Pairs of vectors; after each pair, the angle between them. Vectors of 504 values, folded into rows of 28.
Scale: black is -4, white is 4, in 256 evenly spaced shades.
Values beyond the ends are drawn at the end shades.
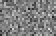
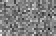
nearly opposite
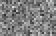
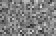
orthogonal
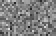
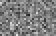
partly opposed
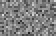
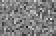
partly aligned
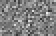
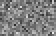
partly opposed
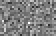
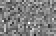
nearly parallel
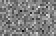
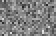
partly opposed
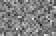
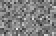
nearly parallel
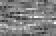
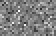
orthogonal
